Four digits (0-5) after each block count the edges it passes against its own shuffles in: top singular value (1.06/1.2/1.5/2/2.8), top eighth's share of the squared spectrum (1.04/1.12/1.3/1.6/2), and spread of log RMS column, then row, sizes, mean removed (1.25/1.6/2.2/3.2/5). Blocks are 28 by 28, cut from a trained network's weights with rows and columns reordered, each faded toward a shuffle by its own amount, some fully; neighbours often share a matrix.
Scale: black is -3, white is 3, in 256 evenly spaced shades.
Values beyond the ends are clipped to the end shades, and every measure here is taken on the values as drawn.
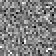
0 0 0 0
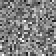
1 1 0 0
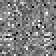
3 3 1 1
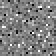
0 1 0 0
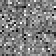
0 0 0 0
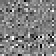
3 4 1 3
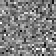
1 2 0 0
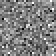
0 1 0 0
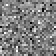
0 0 0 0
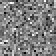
0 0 0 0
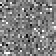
0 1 0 0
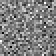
0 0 0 0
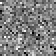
0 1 0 0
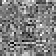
3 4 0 1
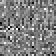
3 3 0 1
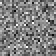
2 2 0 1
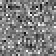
2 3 0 0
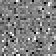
2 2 0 0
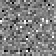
1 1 0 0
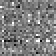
3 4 1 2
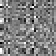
4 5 3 2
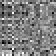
4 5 2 2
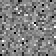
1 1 0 0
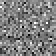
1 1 0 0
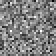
0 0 0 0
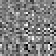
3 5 2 2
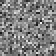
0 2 0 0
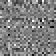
3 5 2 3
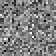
1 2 0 1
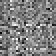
3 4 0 2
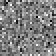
2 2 1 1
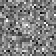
2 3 0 0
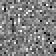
0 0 0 0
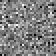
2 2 0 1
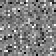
0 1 0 0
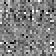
2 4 0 2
